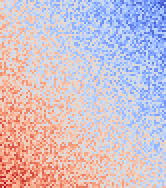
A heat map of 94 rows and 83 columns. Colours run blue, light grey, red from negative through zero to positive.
Neither half mirrors the other. The ninth with the lowest average is the top right. The field climbs toward the bottom left. The values follow a bell shape.
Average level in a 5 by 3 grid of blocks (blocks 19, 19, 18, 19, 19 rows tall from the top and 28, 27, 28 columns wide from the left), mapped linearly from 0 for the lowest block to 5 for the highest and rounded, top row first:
2 1 0 | 3 2 1 | 4 3 1 | 4 3 2 | 5 4 3
